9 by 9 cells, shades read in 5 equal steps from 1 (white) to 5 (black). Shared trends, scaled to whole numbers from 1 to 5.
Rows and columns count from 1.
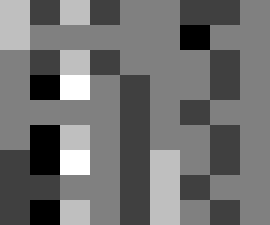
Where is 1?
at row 4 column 3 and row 7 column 3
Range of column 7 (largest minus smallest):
2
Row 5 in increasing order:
3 3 3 3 3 3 3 4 4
